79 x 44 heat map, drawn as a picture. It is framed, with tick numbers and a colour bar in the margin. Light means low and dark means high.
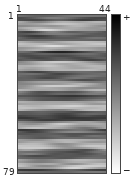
Grain: streaks across. Slope: none. Stripes: horizontal, repeating 8 times. Average level on the scale: 50%.
